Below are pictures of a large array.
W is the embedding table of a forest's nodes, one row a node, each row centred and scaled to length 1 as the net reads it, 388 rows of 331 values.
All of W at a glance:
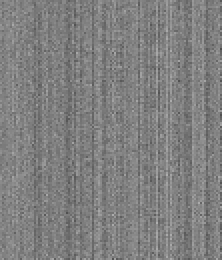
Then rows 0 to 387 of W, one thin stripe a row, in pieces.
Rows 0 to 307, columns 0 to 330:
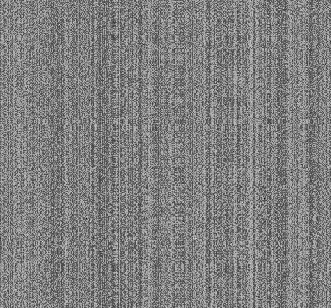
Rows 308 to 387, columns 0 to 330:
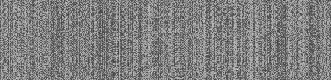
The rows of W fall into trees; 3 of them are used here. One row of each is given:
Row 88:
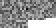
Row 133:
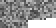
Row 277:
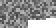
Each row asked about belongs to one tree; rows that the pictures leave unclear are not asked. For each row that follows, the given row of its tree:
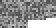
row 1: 88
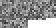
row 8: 277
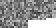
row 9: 133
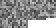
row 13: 133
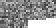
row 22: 277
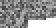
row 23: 277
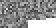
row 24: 133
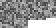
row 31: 277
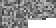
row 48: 133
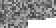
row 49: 277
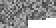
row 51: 277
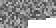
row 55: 277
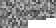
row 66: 133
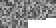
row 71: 133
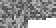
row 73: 277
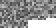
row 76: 133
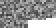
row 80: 133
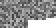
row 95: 277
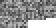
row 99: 88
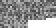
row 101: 88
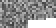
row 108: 277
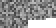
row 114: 277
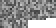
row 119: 133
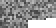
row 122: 133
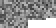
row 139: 277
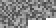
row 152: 277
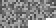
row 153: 88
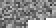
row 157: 133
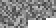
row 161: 277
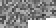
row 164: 277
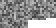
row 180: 133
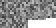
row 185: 277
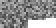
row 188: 277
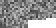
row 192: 133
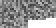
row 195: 277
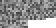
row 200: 88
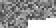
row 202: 277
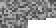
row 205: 133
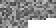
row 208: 133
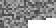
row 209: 133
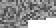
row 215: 277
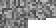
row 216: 133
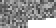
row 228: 88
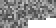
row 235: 133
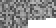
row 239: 277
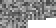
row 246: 88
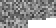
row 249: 277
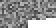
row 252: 133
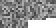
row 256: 133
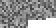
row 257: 277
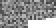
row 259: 88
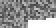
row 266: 277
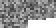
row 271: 277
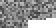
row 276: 133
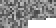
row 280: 133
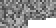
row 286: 277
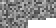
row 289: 133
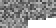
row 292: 277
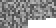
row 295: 277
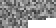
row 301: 133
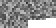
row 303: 277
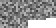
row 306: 277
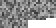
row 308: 133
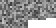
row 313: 133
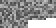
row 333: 133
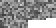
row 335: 133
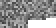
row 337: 277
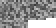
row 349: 277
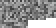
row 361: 277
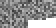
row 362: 277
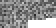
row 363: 88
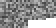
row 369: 277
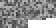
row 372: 133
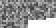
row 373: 277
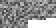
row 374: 133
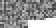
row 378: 88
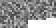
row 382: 277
